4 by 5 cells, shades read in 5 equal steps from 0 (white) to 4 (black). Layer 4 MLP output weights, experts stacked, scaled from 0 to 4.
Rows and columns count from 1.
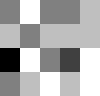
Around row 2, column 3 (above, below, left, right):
2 2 2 1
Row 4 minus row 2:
1 -1 -1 0 -1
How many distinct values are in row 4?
3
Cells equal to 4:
1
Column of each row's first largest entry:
1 2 1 1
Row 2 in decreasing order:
2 1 1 1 1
